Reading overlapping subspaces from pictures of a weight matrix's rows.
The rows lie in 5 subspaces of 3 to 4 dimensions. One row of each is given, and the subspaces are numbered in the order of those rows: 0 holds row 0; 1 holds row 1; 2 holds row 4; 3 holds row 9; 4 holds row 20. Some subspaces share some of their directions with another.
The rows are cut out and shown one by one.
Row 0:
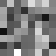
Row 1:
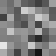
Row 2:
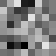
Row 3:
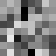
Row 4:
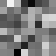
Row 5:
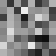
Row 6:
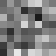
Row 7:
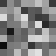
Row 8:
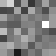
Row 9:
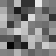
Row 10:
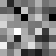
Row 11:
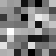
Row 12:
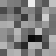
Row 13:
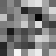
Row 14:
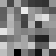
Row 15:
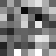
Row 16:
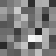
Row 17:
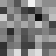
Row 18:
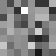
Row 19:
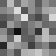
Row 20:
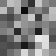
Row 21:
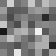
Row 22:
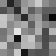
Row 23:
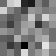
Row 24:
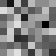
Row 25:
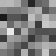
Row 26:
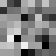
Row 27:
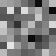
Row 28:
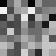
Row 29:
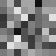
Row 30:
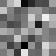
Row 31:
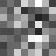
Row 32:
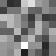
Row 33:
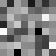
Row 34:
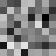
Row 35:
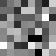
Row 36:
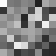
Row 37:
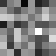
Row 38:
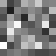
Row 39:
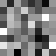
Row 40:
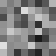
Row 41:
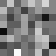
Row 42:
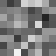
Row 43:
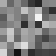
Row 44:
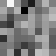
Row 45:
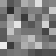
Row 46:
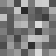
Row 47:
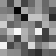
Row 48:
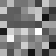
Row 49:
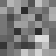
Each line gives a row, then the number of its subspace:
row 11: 2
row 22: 3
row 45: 4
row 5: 2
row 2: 3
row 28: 1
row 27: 4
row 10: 3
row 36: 1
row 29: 3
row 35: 1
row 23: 3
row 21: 0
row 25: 4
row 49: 4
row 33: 0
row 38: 4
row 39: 0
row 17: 1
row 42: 2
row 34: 4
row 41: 0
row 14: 0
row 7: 4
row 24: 2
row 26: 2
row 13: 1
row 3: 2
